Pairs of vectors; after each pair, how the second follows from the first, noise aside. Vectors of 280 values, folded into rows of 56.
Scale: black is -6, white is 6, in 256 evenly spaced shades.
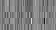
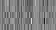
copied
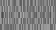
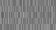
shrunk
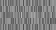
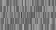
sign-scrambled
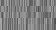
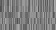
reversed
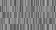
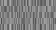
reversed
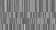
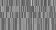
reversed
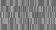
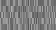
copied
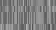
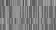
reversed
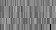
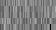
copied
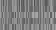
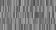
sign-scrambled
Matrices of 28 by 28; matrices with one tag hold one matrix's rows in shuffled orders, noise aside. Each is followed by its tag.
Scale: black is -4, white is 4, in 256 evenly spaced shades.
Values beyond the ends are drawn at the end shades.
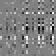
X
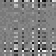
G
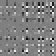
X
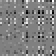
X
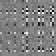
X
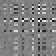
G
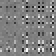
X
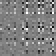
X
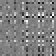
X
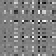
G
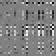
X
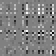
X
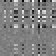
G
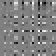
G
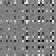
X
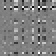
G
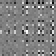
X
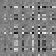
G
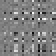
G
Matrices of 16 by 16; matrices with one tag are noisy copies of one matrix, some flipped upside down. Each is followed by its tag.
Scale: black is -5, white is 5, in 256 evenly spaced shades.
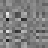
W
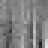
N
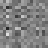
W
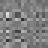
W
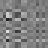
W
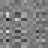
W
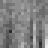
N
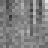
N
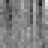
N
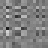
W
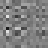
W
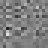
W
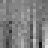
N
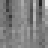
N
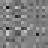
W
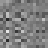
W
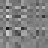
W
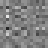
W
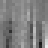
N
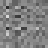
W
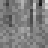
N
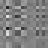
W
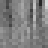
N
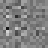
W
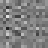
W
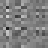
W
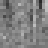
N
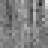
N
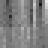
N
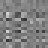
W
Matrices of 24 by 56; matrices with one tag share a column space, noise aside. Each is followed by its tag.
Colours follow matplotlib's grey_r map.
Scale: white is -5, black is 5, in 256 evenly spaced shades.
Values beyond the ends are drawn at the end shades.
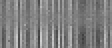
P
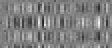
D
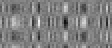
D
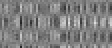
D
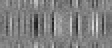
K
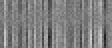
P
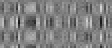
D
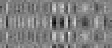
D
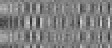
D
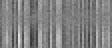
P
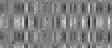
D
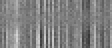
P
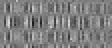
D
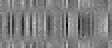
K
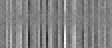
P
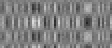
D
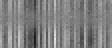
P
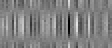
K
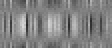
K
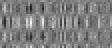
D
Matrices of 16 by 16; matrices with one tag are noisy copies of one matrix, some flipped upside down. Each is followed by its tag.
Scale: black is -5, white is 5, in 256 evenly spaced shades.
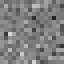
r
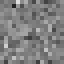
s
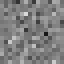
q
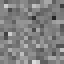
r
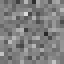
q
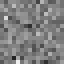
s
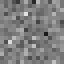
q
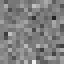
r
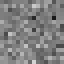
r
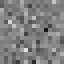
q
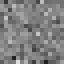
s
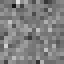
s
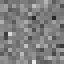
r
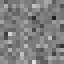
r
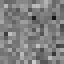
r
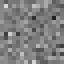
r
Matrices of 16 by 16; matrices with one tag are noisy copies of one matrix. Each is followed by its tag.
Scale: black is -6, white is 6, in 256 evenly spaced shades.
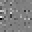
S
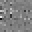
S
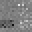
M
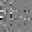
S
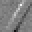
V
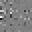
S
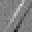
V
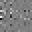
S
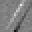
V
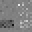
M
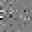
S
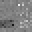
M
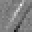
V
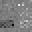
M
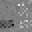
M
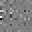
S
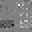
M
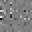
S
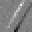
V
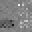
M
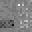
M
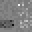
M
